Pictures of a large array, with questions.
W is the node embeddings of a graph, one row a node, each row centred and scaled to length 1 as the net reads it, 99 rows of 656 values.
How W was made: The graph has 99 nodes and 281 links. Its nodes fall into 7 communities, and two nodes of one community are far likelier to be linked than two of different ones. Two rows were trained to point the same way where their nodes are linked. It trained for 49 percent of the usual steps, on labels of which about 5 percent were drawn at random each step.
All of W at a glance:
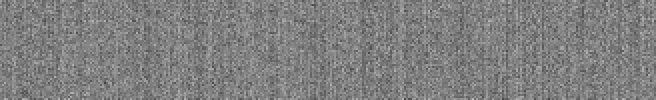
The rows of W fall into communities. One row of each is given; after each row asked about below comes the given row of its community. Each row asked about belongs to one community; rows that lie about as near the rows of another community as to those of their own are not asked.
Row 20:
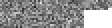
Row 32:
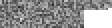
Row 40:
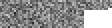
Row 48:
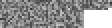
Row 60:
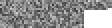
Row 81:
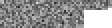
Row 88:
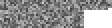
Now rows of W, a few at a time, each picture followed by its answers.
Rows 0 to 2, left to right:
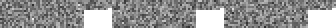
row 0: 48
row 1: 88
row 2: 81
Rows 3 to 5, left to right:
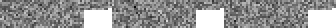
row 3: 20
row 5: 32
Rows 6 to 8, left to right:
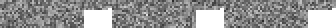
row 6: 81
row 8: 20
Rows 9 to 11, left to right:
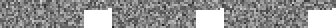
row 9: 48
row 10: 40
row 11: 40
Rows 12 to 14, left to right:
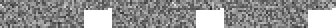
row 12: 81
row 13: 40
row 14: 48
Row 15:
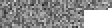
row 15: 40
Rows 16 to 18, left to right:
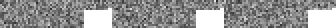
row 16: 81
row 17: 48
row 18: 32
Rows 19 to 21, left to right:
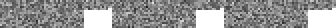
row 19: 88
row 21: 20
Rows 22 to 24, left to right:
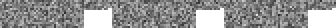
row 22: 48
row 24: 48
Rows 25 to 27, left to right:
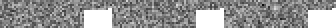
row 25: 32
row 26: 48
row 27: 60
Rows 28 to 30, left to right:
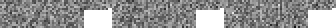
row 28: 40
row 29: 60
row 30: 60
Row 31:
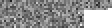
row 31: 32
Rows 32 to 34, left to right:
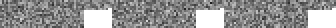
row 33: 32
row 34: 88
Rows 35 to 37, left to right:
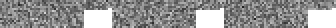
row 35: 48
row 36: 88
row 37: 32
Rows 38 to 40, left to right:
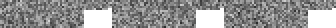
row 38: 81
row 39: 20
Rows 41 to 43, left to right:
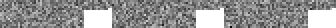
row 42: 20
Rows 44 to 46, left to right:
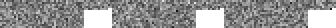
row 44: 88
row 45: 40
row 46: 32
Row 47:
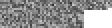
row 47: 48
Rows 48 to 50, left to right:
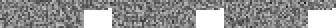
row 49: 32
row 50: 40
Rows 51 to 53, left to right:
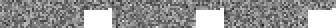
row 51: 40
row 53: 32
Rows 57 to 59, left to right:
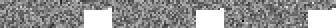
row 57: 81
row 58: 40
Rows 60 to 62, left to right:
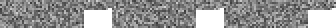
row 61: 48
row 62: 88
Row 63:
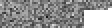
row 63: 88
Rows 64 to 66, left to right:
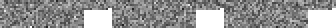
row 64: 60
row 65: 88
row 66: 20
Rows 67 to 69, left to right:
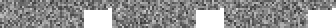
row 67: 20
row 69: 48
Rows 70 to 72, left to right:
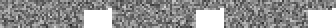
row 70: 48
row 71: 48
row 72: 60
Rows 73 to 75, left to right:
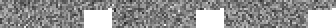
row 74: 60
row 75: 48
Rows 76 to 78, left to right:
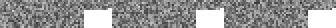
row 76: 60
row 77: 81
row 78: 40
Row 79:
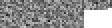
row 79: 81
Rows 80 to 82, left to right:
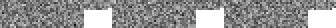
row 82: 32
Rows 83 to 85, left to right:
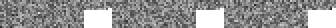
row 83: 32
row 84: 81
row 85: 88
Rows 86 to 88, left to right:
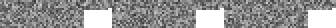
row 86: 40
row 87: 20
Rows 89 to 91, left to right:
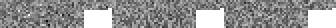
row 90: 60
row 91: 40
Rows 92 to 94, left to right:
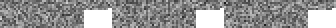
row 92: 88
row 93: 60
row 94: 60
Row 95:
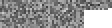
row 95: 40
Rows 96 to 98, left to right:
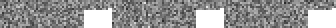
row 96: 40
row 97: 60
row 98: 32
